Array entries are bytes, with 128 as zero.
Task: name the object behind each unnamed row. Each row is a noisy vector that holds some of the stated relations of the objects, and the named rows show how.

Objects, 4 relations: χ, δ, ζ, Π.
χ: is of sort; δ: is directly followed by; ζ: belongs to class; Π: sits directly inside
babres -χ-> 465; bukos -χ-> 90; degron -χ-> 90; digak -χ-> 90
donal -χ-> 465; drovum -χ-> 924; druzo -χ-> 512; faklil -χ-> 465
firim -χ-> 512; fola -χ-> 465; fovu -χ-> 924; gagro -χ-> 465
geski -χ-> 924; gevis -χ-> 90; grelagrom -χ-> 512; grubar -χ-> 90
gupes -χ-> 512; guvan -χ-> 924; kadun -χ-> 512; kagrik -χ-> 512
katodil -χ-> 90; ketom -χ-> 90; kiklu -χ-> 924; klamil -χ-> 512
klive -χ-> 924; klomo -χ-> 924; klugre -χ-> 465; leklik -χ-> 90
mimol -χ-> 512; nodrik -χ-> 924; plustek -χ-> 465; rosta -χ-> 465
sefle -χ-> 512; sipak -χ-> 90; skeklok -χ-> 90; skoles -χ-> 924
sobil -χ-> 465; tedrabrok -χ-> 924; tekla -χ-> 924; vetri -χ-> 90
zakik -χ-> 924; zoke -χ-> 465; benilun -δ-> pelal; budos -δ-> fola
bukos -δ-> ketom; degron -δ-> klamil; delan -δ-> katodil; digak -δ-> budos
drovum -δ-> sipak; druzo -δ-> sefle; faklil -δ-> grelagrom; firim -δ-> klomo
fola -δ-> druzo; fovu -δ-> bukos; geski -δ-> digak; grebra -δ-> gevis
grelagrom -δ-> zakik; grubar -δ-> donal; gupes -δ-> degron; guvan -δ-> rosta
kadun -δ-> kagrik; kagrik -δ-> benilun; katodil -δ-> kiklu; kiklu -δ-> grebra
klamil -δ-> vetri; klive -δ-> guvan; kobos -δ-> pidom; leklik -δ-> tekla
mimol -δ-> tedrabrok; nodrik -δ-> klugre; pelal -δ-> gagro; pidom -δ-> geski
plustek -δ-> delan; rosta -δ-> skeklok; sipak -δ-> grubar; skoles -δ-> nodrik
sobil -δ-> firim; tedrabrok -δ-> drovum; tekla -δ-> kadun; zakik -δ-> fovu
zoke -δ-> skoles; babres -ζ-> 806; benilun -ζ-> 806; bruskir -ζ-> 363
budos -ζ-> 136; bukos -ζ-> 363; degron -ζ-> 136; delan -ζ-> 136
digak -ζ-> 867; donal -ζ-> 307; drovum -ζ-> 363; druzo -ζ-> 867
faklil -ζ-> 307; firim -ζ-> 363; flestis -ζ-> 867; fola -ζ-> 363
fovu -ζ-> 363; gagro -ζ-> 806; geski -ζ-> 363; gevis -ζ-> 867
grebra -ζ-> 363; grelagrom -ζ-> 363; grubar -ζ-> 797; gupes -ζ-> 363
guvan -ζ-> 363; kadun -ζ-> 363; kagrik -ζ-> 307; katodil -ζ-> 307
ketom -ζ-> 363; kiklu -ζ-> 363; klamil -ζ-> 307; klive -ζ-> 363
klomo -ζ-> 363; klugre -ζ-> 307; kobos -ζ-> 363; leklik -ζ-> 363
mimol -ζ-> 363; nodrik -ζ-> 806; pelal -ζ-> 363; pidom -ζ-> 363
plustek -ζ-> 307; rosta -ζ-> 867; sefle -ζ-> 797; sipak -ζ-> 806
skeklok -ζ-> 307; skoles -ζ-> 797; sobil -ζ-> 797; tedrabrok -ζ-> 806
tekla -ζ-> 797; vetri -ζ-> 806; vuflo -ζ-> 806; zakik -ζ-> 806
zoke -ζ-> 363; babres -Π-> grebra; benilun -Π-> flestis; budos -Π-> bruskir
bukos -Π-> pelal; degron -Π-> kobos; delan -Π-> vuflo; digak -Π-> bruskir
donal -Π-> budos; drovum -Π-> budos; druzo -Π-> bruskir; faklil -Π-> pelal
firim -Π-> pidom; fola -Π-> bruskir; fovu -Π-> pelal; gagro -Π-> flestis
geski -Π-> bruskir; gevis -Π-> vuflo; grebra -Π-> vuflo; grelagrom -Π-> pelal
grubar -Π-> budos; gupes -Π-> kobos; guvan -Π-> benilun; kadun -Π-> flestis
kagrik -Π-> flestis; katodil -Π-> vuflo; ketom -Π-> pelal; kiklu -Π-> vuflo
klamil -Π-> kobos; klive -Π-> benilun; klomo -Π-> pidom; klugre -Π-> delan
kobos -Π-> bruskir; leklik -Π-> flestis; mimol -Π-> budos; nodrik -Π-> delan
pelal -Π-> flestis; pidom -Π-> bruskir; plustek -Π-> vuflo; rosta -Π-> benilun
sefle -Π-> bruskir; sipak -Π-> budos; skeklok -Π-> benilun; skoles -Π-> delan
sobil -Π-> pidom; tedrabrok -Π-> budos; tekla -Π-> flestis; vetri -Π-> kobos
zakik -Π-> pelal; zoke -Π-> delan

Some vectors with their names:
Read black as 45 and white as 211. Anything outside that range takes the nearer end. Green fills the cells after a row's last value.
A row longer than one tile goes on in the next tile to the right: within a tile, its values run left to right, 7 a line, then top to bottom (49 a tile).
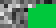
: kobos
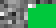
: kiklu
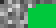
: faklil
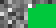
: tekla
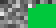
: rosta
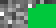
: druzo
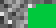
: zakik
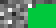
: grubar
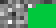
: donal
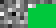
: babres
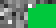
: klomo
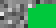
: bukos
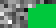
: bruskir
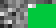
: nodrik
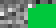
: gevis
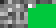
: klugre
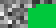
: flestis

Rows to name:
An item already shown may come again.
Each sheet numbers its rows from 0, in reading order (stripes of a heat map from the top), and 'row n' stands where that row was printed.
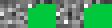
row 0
digak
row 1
firim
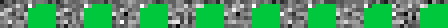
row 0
sobil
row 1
skoles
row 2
tedrabrok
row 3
delan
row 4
degron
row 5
sefle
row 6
digak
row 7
grebra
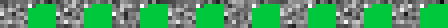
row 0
digak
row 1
gagro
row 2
gupes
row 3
digak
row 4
fovu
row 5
skeklok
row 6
gagro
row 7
degron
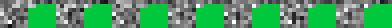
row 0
benilun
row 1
kobos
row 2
pelal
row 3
fola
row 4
mimol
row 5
budos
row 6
klamil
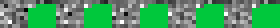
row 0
bruskir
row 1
vetri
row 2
sipak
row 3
druzo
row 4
druzo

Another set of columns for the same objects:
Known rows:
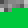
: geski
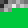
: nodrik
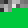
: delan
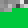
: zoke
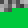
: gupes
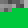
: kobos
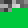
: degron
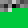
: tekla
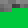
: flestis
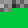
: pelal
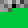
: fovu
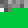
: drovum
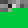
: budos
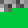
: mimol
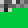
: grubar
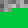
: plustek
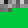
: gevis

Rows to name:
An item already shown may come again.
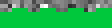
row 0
budos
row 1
sipak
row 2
flestis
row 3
vuflo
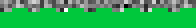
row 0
gagro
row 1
faklil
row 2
sobil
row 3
digak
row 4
tekla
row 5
grubar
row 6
gagro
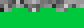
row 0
benilun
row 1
kagrik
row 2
kiklu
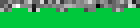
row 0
tedrabrok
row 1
grubar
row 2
katodil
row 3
rosta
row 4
zakik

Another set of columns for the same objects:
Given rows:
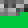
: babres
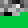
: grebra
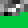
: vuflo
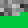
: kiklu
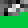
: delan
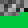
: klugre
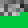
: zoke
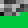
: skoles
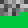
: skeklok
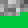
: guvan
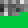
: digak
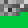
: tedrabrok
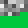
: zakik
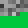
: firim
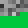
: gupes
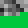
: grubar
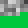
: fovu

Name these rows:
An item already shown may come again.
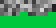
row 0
skeklok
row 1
nodrik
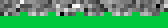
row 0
gevis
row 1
fola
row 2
benilun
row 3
grubar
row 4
fola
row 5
donal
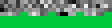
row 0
degron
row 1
rosta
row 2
grebra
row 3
gagro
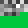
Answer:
flestis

